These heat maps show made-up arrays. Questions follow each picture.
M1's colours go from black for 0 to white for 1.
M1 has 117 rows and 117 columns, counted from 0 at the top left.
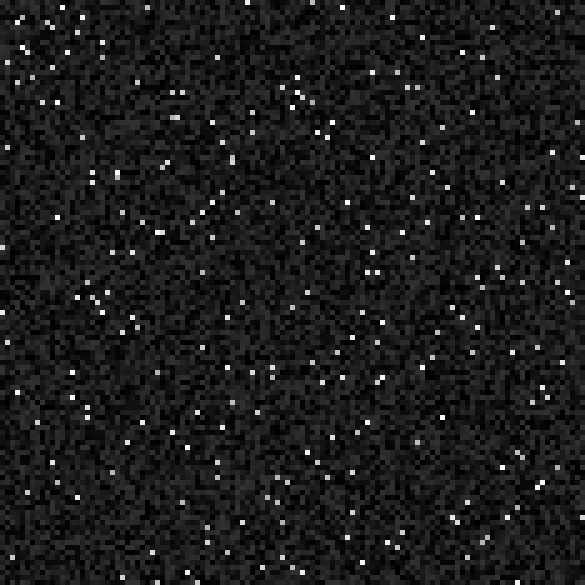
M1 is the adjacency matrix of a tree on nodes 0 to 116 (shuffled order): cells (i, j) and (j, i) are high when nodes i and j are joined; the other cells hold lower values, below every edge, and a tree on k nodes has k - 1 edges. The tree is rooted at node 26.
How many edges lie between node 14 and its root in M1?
3
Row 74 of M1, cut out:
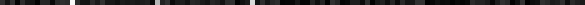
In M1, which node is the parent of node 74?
50
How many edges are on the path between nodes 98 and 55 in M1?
6
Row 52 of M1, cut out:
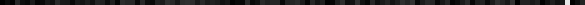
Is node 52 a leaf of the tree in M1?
yes
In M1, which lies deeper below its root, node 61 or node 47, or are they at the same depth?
the same depth
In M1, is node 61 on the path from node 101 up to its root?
no
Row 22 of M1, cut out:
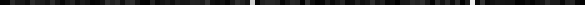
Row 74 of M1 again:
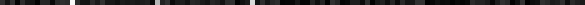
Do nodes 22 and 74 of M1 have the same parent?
yes
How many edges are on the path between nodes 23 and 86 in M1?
2
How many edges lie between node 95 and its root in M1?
4
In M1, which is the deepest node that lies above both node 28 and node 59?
63
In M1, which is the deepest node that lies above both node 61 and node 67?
50
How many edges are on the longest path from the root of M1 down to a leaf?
15
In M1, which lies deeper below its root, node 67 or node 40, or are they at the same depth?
the same depth
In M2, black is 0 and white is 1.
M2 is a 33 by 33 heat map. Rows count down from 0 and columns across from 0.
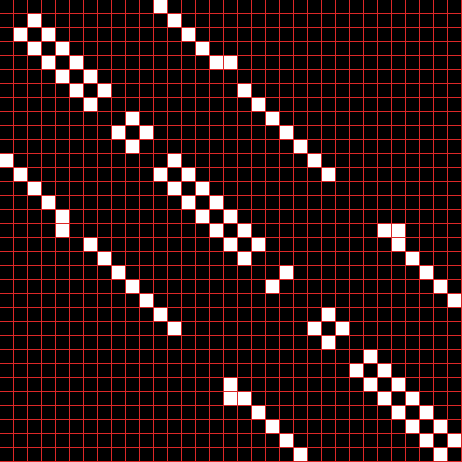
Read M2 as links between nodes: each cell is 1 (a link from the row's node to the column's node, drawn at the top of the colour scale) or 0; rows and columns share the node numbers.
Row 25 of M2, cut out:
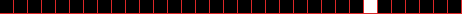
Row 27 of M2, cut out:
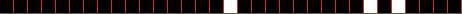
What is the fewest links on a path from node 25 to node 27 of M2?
2
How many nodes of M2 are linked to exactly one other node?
3
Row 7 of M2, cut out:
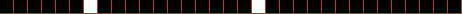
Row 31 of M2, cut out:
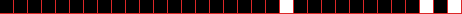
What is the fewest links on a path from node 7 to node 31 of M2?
4
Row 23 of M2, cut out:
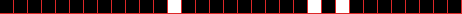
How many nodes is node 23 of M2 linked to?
3
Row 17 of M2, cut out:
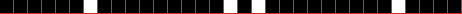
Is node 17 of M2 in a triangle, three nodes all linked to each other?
yes
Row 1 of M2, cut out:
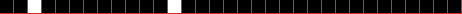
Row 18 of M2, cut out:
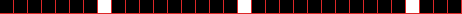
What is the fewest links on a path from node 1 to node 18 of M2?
6
